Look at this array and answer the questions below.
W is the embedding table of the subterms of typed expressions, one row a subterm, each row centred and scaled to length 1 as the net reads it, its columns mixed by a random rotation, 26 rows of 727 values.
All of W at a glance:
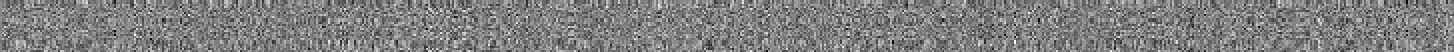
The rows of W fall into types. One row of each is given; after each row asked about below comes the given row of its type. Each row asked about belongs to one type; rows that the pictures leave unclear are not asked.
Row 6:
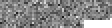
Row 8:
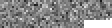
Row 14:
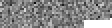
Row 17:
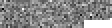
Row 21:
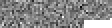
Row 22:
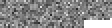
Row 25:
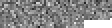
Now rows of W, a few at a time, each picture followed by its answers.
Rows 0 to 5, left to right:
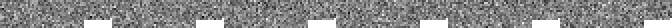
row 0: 17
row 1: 17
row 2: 14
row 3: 17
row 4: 25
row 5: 8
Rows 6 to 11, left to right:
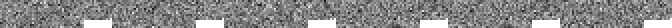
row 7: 22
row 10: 25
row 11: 21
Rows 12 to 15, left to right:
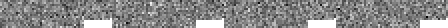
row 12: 6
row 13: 25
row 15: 17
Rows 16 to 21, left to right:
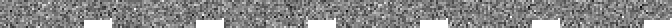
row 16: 8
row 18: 6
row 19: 8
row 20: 21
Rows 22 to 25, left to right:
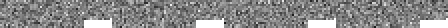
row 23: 14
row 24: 6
